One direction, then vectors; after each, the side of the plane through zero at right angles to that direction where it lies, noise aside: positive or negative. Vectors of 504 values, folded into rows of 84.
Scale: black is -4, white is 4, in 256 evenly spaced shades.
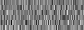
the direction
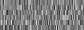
negative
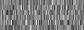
negative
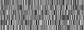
positive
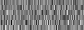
positive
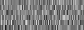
negative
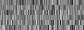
negative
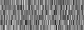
positive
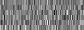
positive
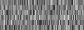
negative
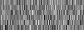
negative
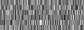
positive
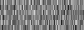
negative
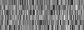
negative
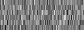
negative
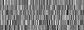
negative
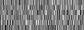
negative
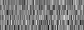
negative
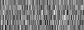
negative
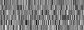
positive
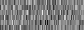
negative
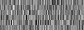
positive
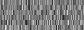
positive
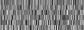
positive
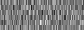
positive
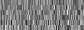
positive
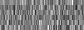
positive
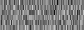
positive
